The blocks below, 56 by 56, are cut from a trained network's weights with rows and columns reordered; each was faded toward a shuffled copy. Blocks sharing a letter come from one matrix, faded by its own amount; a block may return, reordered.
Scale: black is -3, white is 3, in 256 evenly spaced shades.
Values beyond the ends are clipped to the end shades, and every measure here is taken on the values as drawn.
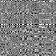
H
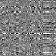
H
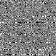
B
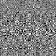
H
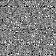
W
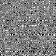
B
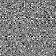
B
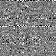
B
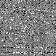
W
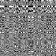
H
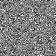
W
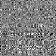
H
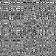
H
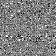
W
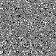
W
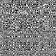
H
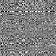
H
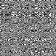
H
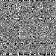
B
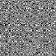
H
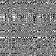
H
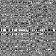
H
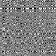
H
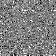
W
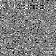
W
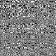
H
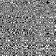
H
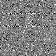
W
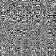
H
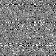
B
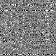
B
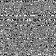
B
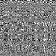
H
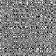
H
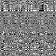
H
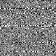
B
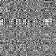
H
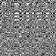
H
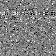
W
